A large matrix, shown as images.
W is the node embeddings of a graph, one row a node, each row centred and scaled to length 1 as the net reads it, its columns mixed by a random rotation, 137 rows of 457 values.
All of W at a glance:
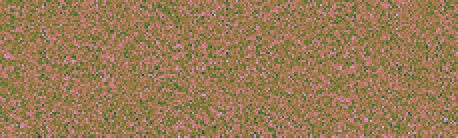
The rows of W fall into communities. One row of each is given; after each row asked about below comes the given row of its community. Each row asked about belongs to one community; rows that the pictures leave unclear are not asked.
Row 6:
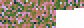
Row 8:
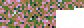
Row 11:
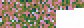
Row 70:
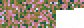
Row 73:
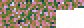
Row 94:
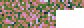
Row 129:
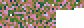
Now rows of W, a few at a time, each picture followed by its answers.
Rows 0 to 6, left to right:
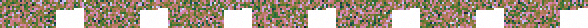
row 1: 11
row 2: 73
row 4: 94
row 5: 94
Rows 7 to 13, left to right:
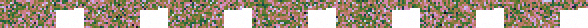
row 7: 6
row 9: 11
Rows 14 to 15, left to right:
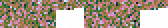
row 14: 70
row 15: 70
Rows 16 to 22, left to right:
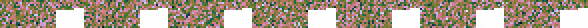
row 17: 11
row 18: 94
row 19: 73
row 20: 11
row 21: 73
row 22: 94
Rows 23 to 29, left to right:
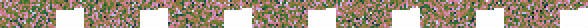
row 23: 129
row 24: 70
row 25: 11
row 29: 129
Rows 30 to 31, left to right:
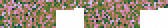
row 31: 73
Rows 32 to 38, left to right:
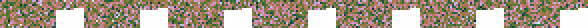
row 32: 70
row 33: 11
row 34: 6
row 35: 94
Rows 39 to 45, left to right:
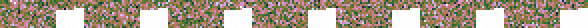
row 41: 11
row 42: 11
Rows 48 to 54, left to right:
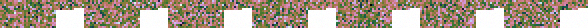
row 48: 8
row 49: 94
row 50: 94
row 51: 73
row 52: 11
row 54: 94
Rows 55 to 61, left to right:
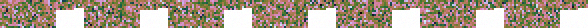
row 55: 8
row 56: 8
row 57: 8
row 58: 70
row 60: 94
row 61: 70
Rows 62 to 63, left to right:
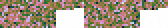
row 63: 70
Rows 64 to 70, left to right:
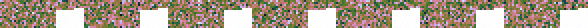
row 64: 11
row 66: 94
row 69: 8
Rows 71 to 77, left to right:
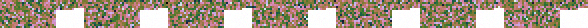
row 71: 8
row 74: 8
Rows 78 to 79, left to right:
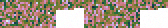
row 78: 94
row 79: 70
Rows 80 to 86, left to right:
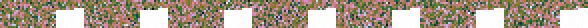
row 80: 8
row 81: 70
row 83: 129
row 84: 70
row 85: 94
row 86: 94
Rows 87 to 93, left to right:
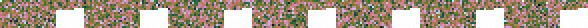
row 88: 70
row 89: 73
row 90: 6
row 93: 8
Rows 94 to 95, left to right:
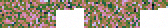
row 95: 70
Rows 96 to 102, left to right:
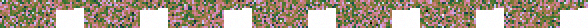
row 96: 11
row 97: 11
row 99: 73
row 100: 73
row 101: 8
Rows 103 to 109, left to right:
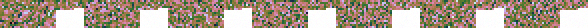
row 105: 8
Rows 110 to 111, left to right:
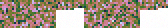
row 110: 73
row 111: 70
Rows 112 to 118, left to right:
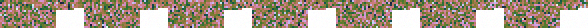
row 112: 70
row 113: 70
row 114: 6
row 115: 11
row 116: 6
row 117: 73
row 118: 129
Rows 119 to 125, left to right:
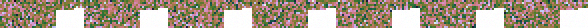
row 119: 129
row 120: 94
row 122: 73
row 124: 70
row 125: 73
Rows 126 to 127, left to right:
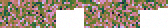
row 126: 8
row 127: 8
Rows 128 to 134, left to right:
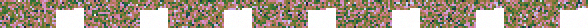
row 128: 8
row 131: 6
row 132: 73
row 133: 129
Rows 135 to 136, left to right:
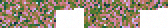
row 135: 94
